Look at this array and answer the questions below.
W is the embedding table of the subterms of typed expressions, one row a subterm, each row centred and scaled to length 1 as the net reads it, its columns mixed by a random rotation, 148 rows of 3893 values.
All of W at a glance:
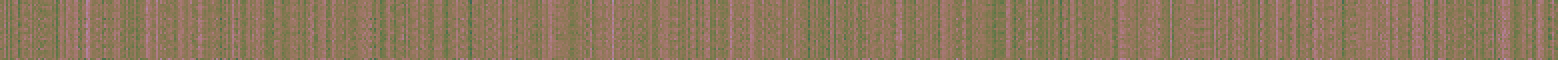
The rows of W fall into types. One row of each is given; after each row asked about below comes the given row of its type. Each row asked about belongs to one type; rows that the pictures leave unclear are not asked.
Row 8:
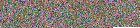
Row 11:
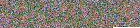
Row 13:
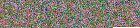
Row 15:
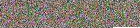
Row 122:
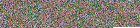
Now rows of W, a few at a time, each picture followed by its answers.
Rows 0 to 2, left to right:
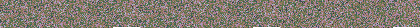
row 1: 11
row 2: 8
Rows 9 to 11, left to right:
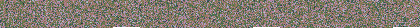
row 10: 15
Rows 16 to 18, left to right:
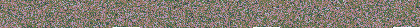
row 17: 11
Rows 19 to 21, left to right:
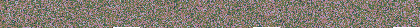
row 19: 8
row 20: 122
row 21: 15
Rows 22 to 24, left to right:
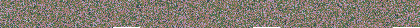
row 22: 122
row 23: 15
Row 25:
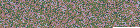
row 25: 13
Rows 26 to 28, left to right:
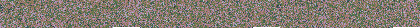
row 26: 11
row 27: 122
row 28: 15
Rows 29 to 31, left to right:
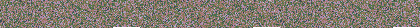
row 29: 15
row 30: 122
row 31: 15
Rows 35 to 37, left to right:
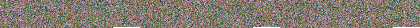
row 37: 15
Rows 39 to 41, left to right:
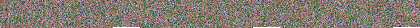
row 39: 8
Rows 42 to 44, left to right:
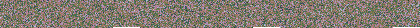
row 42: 122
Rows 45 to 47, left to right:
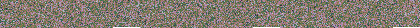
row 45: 11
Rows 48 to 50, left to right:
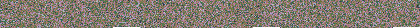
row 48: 11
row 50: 122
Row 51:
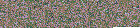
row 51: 11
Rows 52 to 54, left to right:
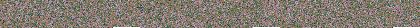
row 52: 8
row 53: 11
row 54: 8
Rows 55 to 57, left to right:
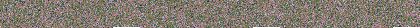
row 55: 8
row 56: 11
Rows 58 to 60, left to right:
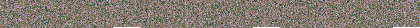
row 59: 8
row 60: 15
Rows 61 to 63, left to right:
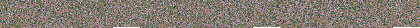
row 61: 8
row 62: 122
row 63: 8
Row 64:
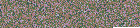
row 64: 15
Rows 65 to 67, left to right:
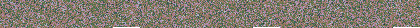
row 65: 13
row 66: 15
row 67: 8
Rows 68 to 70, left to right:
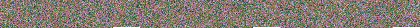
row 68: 122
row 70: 11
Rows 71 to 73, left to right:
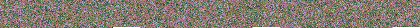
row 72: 15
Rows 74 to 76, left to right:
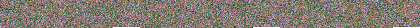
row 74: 11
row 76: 11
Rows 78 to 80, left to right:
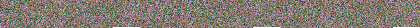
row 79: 8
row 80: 8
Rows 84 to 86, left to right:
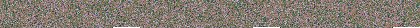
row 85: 11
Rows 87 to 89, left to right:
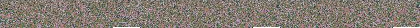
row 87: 11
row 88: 122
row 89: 122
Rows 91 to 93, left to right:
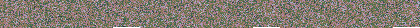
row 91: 11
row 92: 11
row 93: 13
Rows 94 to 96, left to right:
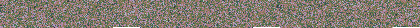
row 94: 11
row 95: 122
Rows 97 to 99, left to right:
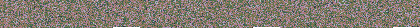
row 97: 11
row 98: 8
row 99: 11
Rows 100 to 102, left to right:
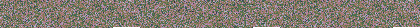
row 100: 122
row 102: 122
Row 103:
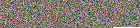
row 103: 122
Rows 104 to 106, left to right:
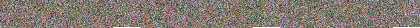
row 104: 8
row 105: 15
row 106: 11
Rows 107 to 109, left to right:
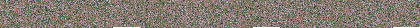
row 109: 122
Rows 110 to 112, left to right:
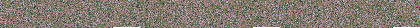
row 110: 122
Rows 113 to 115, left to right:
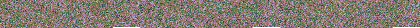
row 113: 13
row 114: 11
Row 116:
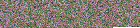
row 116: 11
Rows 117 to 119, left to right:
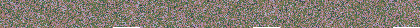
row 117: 13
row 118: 11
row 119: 8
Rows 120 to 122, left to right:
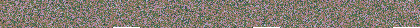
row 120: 8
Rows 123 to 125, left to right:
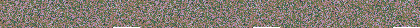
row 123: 8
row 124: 8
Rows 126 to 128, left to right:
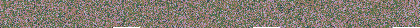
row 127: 15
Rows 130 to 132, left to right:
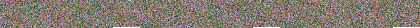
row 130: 122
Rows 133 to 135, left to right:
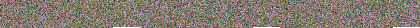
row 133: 15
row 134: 11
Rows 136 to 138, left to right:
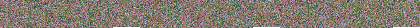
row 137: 122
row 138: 15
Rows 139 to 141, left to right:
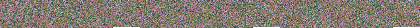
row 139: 8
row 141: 122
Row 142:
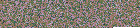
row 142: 8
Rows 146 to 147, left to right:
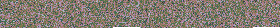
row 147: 8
